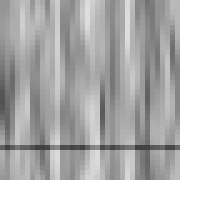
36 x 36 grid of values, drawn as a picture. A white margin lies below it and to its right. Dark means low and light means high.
Row 30 stands out from the rest. Streaks run downward. Stripes running up and down repeat 5 times from left to right. There is no overall slope.
